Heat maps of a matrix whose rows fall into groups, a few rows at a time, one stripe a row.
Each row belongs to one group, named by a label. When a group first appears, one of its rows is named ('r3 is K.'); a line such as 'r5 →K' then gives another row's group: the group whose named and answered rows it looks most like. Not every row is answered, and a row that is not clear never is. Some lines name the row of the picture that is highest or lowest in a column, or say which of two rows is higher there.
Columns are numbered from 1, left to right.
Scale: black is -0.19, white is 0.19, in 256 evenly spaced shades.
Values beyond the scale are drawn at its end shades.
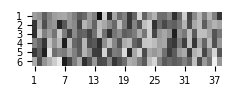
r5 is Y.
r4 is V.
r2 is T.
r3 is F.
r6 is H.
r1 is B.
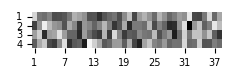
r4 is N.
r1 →V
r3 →B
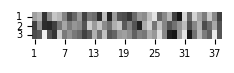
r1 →B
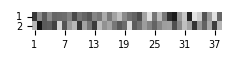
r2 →V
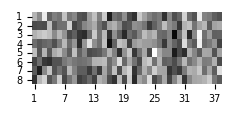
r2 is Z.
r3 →B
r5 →V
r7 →V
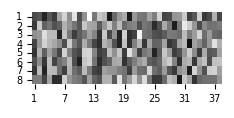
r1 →Y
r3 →B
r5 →Z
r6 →Z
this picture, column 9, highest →1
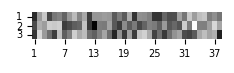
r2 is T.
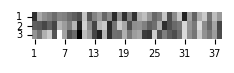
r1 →F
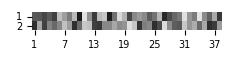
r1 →Y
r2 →Z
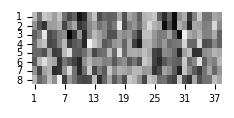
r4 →N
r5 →Z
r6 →T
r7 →Z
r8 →H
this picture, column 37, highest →2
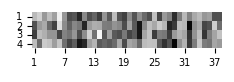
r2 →N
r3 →T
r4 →H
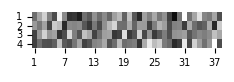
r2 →V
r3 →T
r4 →N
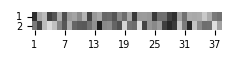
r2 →H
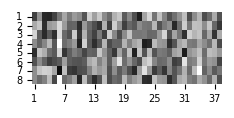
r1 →N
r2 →B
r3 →V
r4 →Y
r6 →N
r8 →Y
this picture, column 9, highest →3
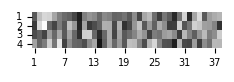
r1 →T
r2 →F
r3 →Z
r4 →H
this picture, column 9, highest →2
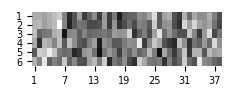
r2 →B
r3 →V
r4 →H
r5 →T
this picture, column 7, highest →6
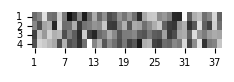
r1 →N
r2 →Y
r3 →T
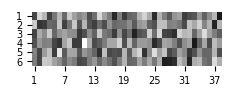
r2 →V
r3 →F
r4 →Z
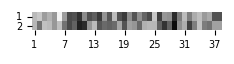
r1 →B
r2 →H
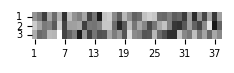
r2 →V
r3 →H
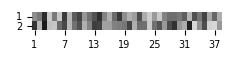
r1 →V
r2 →T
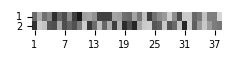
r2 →F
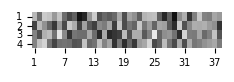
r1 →H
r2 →F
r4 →F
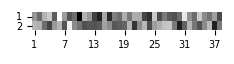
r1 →Y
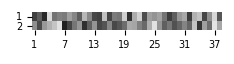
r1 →Y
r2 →H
